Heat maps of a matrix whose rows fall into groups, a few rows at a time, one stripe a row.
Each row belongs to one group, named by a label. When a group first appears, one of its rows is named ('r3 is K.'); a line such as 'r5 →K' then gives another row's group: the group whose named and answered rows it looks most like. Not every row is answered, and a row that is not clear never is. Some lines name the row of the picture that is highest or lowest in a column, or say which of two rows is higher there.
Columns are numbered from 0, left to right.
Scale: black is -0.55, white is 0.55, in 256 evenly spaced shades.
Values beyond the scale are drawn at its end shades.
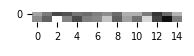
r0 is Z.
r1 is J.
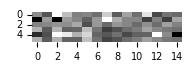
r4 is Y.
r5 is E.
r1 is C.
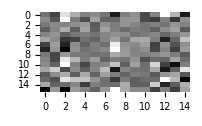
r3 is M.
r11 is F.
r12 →M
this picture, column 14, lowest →13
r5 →Z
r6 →C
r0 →Y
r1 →J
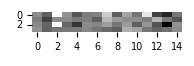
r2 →J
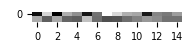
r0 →C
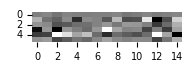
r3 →C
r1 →F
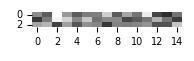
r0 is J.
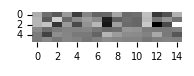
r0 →F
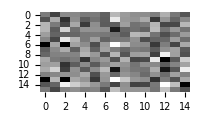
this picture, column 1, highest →11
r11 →F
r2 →F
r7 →M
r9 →F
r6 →C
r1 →C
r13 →C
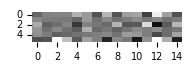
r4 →Z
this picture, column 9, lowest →2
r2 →F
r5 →Y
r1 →E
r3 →E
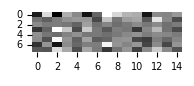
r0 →C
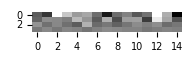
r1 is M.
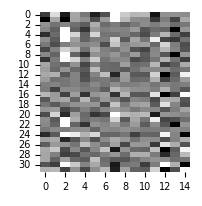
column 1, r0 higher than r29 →Yes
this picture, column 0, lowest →1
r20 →C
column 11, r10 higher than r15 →Yes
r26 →M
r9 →Y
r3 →J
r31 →F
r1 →C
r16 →F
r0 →C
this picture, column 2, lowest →1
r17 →M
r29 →E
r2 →E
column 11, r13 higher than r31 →No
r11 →E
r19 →Z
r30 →Y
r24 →Y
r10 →F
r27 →F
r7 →Y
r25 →Z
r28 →Z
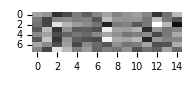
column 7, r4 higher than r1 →No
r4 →Z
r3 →C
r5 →C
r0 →Z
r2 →Y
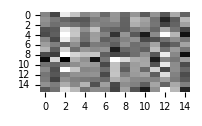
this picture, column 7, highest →9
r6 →F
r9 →C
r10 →M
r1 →Z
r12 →M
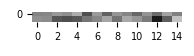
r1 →Z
